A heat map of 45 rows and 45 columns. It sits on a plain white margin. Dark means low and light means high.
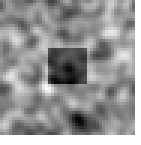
The field is mottled with small blotches. The ninth with the lowest average is the centre. An odd patch, lower than its surroundings, sits in the centre. Values change most from cell to cell in the centre. There is no overall slope.
